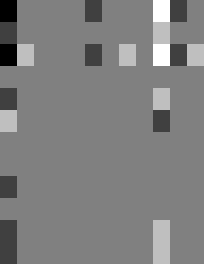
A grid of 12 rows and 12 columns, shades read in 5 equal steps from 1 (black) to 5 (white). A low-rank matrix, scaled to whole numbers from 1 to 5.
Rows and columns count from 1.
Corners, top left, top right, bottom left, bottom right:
1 3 2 3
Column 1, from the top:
1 2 1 3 2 4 3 3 2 3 2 2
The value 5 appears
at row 1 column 10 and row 3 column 10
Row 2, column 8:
3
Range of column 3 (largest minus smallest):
0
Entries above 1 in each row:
11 12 11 12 12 12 12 12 12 12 12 12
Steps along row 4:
same same same same same same same same same same same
